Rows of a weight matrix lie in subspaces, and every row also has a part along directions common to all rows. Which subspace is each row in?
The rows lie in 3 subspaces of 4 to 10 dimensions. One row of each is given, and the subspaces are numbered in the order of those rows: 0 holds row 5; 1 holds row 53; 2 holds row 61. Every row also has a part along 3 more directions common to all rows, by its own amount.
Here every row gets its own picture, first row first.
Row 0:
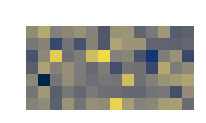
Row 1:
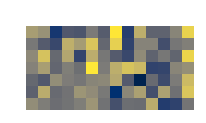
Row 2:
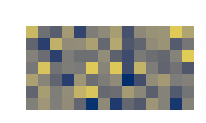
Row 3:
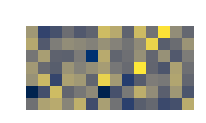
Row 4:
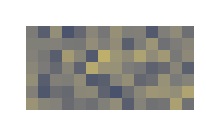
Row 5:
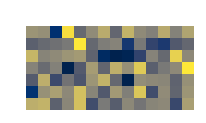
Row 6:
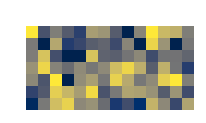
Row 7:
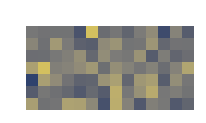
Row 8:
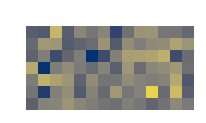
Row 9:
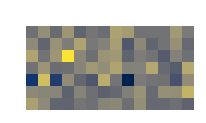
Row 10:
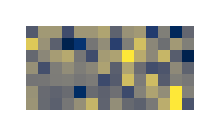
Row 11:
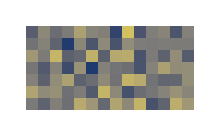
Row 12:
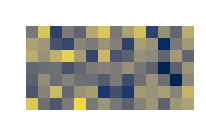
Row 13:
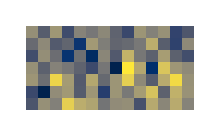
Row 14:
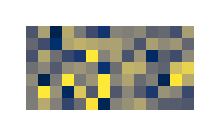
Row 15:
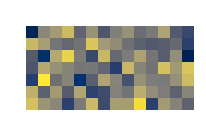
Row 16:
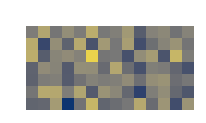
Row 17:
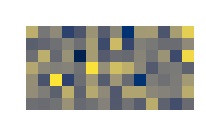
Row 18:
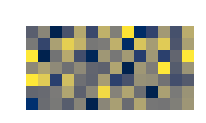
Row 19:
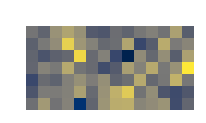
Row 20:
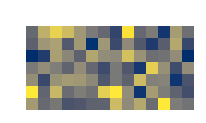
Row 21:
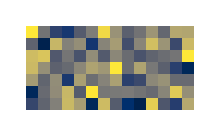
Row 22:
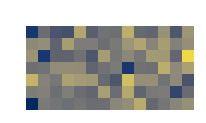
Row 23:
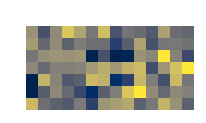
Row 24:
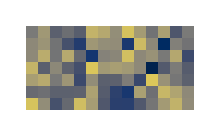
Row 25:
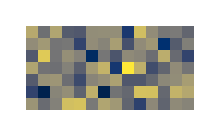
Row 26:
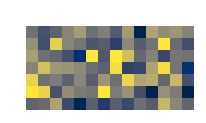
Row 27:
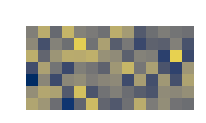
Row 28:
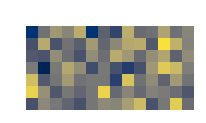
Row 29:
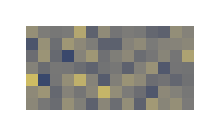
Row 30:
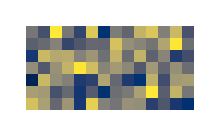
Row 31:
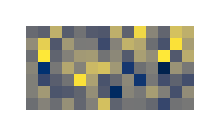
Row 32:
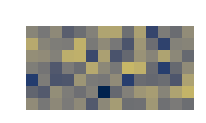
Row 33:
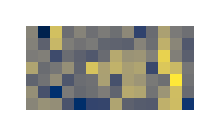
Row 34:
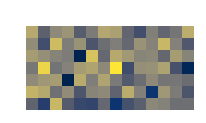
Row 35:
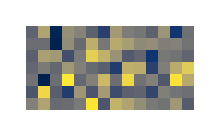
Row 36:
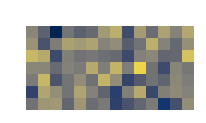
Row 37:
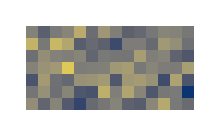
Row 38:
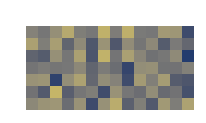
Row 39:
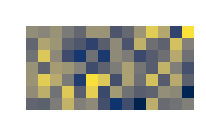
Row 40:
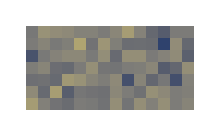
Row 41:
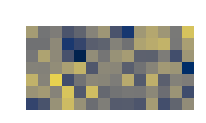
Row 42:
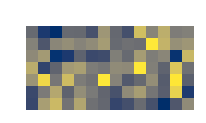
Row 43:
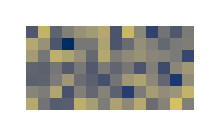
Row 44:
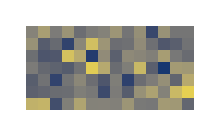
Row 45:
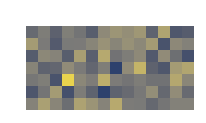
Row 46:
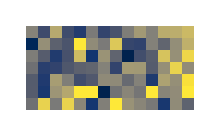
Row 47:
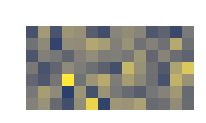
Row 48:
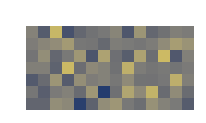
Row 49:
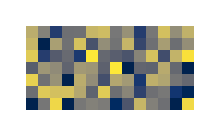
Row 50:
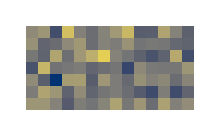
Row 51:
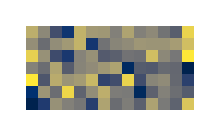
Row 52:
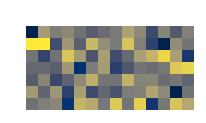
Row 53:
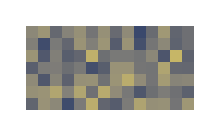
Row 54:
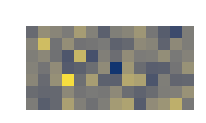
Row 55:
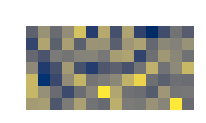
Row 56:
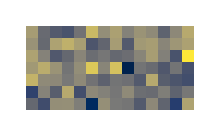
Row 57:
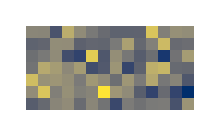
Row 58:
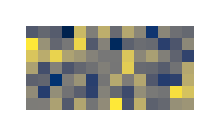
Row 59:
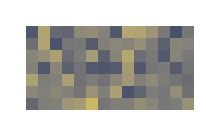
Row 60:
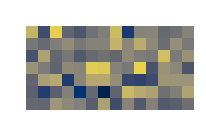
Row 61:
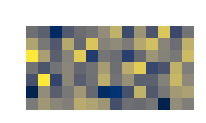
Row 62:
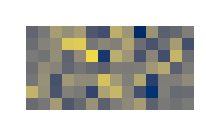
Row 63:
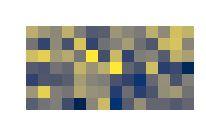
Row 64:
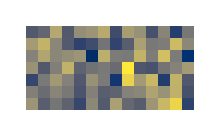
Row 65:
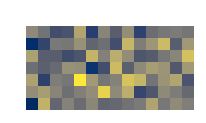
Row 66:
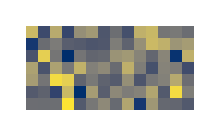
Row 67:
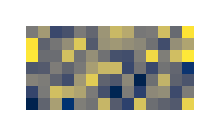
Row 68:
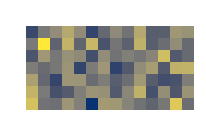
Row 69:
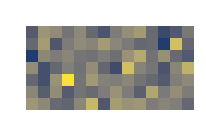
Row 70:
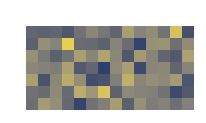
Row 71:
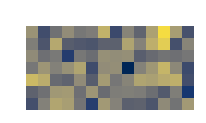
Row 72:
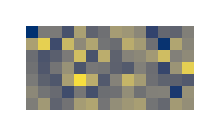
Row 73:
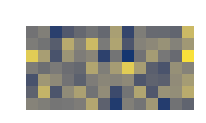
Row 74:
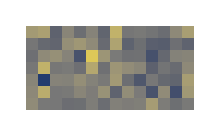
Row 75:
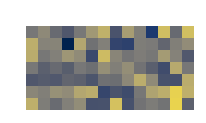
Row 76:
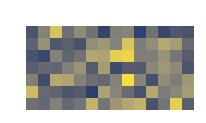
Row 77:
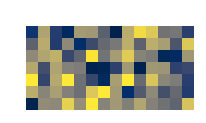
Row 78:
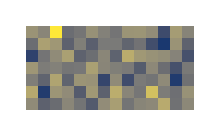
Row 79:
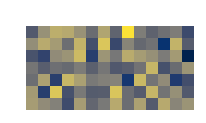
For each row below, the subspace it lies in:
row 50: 2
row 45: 2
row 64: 0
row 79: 2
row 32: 0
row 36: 2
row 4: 0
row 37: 0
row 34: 0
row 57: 0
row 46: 0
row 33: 0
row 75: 0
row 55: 1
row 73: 2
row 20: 2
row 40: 2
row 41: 0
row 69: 2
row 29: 1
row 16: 1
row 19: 0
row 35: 2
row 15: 1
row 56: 1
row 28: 1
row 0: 2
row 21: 1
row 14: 2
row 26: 0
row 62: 0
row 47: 2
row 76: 0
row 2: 0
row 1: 2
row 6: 1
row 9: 1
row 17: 2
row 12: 0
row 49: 1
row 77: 0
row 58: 0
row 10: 0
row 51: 1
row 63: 1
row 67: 1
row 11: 0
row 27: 1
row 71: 2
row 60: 0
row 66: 1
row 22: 1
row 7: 1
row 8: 2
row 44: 0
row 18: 1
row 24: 0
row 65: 1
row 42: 2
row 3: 2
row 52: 1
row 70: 0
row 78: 2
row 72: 1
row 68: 1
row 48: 0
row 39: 0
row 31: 1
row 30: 1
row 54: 1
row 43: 0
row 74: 2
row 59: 0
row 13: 1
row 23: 0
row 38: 2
